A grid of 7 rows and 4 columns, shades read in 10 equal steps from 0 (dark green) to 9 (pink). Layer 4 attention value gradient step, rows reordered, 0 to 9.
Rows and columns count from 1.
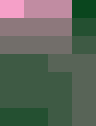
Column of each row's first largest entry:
1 1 1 3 4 4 4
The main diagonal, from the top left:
9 5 4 3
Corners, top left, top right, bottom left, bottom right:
9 0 1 3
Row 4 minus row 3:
-2 -2 -1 1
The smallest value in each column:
1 1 2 0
